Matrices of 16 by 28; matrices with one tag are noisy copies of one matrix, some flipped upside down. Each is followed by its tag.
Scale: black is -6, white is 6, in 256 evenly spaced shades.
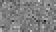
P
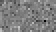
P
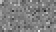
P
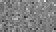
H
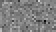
P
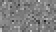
P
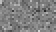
P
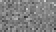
H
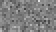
P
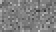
P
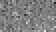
H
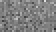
H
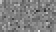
P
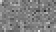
P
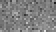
H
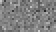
P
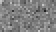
P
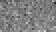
H
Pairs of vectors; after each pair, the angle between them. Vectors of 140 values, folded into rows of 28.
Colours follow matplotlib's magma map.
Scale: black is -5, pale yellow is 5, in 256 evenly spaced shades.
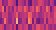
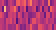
partly opposed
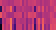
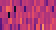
partly aligned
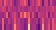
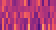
nearly parallel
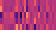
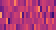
partly opposed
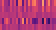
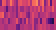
partly aligned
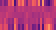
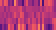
nearly opposite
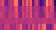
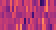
partly aligned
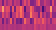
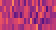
partly opposed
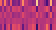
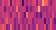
partly opposed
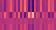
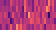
partly aligned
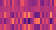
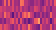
nearly parallel
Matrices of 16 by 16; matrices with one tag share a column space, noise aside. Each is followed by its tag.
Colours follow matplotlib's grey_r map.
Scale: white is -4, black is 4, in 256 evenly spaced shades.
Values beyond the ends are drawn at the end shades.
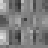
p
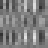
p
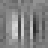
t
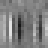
t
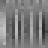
t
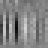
t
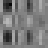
p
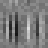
t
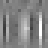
t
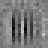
t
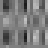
p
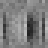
t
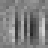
t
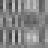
p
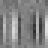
t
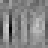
t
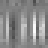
t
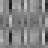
p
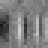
t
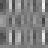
p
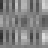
p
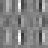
p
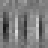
t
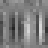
t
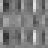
p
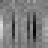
t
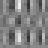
p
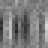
t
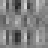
p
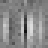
t
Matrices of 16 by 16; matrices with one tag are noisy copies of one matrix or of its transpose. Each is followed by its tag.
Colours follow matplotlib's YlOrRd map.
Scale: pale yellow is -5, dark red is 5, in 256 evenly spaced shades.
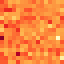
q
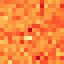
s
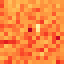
s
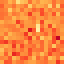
s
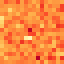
s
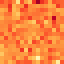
q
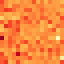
q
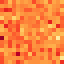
q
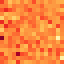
q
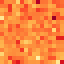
q
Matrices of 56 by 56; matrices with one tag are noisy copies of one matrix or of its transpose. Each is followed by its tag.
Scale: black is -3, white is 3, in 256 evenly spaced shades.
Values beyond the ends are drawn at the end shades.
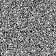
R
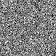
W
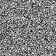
R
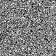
R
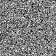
R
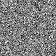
W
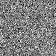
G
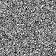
W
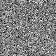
G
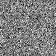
G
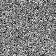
G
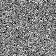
G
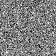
R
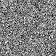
W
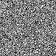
W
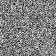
G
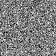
R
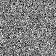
G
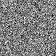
W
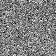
G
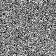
G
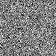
G
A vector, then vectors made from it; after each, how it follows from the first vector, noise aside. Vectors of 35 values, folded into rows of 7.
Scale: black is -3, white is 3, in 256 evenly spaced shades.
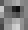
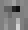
partly zeroed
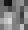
wrapped around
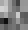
wrapped around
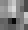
wrapped around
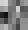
wrapped around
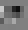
partly zeroed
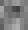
shrunk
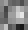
wrapped around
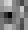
wrapped around
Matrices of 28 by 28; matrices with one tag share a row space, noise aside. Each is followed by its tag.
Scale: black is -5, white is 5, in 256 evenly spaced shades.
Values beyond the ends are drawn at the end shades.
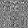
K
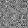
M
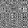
M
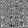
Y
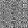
M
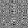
M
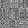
Y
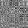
Y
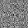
K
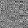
Y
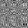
M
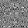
K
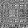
Y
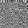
Y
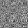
M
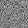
K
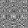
M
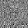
K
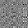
M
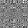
M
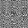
M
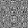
M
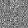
K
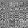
Y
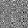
M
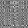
K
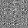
K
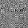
Y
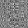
K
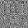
K
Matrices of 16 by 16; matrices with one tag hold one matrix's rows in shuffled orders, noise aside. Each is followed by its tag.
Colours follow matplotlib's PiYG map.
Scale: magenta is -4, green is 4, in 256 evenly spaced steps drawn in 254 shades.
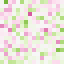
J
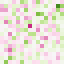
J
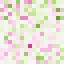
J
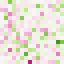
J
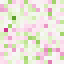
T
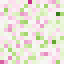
J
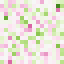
J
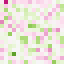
T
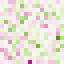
J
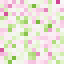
T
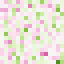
J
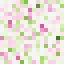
J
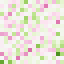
J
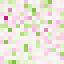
T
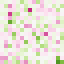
J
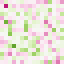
T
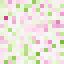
T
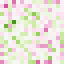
T
